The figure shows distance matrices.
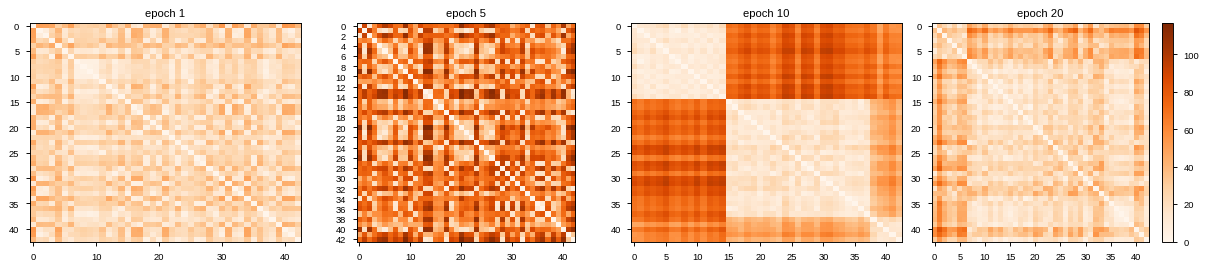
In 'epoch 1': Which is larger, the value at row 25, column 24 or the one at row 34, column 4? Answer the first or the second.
the second
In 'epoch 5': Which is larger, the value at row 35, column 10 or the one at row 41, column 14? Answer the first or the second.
the second
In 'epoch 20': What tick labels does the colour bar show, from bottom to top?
0, 20, 40, 60, 80, 100
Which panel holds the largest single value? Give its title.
epoch 5
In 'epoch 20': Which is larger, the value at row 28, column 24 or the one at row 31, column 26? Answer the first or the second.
the first
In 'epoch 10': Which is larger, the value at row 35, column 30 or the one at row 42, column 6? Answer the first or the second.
the second
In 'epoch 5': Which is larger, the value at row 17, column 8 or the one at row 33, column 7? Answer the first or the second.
the first
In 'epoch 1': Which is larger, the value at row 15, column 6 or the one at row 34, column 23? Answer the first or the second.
the second
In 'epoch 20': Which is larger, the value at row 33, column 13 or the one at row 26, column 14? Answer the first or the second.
the first
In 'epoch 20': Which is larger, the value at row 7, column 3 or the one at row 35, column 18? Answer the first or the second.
the first
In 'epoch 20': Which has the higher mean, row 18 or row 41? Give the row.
41
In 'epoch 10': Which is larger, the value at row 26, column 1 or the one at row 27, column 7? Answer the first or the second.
the second
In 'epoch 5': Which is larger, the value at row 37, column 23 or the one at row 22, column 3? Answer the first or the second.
the first
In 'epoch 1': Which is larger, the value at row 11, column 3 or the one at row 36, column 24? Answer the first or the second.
the first
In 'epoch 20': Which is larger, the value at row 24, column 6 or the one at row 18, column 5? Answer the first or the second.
the second
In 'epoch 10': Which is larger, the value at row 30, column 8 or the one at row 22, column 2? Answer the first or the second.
the first
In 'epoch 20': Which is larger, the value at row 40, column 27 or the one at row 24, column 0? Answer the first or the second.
the first
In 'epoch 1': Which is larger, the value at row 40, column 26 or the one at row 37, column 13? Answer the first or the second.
the first
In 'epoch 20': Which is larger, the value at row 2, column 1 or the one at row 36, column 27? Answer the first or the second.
the first
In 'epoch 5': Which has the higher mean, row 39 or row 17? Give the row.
17
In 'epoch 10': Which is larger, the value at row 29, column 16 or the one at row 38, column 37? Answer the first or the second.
the second
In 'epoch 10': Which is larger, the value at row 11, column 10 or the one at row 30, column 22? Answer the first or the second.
the second
